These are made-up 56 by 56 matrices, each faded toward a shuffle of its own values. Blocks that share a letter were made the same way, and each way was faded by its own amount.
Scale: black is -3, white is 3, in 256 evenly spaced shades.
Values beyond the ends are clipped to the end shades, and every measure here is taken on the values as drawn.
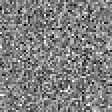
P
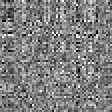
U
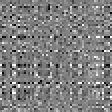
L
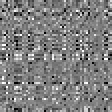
L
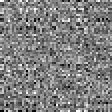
U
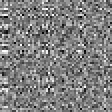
U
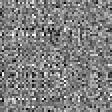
U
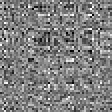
U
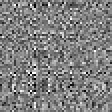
U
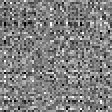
U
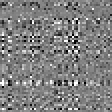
L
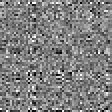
U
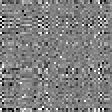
L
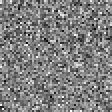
P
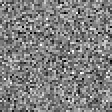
P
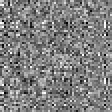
U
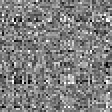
U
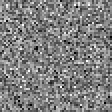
P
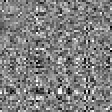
U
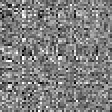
U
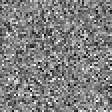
P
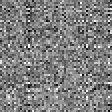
U
